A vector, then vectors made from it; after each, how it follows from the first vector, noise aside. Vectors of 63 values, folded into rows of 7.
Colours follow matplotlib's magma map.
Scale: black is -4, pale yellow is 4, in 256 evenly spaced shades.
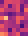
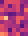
copied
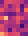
copied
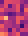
copied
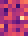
reversed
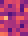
copied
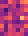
reversed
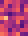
copied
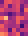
copied
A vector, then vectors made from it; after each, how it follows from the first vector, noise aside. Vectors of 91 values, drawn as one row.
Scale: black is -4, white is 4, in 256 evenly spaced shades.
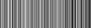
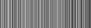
shrunk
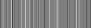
partly zeroed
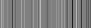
partly zeroed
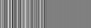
partly zeroed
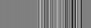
partly zeroed
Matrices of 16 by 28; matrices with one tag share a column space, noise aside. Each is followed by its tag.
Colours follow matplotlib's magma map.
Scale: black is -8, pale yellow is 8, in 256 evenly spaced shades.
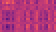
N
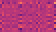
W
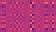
W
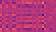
W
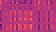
N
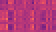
N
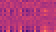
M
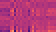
M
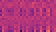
M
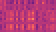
N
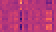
N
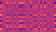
W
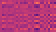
W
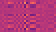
W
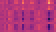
N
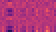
M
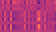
N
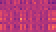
N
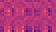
M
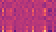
M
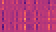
N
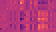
N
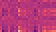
M
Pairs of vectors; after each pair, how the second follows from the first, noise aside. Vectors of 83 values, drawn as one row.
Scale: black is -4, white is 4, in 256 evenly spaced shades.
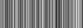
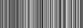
shuffled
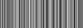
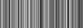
shuffled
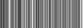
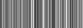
wrapped around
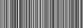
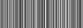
wrapped around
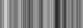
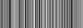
shuffled
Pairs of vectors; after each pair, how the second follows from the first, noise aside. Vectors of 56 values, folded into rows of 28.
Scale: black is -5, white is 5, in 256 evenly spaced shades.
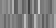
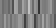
negated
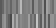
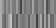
negated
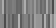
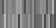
negated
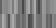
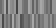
shuffled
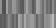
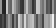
scaled up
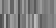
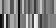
scaled up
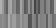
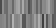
shuffled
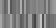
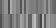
negated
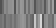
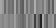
negated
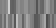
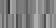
negated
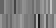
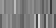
negated
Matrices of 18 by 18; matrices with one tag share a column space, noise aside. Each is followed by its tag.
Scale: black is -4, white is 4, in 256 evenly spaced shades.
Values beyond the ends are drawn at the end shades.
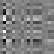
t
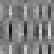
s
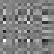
t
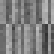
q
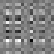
t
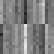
q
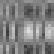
s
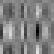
s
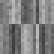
q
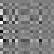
t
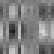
s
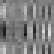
s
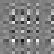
t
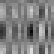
s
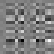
t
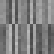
q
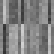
q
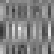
s
